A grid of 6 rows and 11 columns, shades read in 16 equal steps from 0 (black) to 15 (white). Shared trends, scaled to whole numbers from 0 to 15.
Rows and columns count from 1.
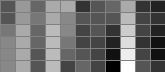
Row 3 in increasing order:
2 3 4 4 5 6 7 8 10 11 12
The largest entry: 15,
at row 6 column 9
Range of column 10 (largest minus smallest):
2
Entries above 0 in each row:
11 11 11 11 11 10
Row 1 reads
5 9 6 10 10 3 5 6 10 3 2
